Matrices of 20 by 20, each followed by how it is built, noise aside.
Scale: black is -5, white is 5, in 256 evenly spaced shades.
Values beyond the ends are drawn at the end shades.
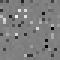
sparse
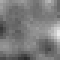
smooth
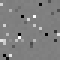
sparse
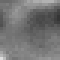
smooth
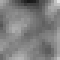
smooth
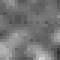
smooth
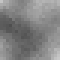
smooth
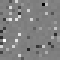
sparse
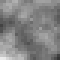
smooth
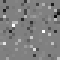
sparse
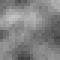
smooth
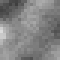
smooth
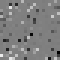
sparse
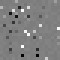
sparse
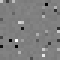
sparse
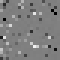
sparse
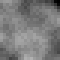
smooth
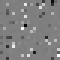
sparse
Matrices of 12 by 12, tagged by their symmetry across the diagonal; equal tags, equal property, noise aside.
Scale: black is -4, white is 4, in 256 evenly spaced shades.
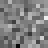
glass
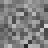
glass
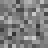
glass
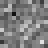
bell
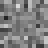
glass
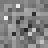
bell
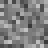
glass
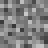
glass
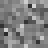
glass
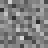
glass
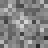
bell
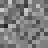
bell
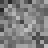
bell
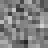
glass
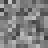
glass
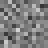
glass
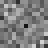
bell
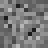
bell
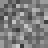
bell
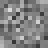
bell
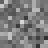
bell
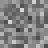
bell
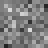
bell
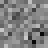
bell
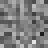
glass
